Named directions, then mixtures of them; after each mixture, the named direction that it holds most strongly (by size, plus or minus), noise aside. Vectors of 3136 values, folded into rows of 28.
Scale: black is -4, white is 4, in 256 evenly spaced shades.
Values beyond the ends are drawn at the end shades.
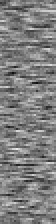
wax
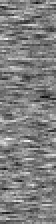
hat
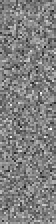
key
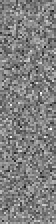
key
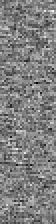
key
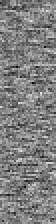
wax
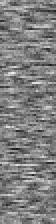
wax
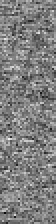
key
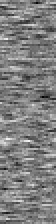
hat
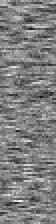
wax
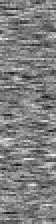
hat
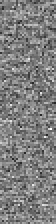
key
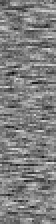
wax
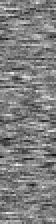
hat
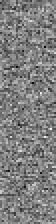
key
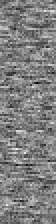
wax
